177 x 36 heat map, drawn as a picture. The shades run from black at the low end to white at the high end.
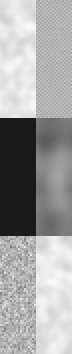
The table splits into 3 rows of 2 panels. Panel 1,1: very high, blotchy, faint in contrast. Panel 1,2: high, checkered, faint in contrast. Panel 2,1: very low, flat. Panel 2,2: middling, smooth. Panel 3,1: high, fine-grained. Panel 3,2: very high, blotchy, faint in contrast.
